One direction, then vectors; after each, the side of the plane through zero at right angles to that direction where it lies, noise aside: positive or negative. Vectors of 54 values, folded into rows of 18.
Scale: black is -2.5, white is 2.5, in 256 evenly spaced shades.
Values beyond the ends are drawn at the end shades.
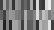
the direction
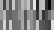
negative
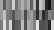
negative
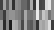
positive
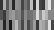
positive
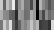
negative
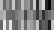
negative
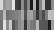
negative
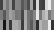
positive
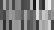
positive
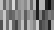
negative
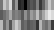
positive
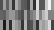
positive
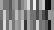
negative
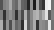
positive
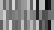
negative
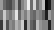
negative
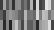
positive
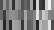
positive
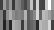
positive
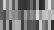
positive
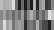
negative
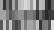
negative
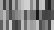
negative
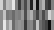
negative
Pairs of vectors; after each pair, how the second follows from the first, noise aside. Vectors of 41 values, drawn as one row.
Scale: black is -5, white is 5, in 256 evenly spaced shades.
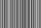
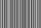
copied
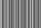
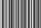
scaled up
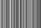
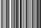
scaled up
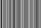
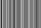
copied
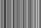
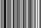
scaled up
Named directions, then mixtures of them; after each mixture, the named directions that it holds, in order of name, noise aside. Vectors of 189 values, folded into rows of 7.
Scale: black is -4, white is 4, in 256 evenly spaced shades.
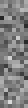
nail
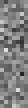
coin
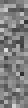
coin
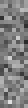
nail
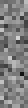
coin, nail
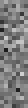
coin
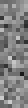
coin, nail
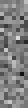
coin, nail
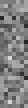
nail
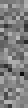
coin, nail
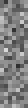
coin, nail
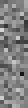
coin, nail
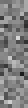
coin, nail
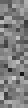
coin, nail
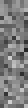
nail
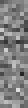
coin, nail
